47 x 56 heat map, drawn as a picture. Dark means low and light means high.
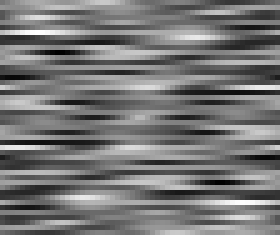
Slope: none. Histogram: bell-shaped. Grain: streaks across. Symmetry: a half turn.
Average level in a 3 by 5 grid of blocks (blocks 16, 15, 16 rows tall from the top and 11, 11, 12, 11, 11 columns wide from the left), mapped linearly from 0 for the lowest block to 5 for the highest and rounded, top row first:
3 3 4 3 0 / 4 1 5 1 4 / 0 3 4 3 3
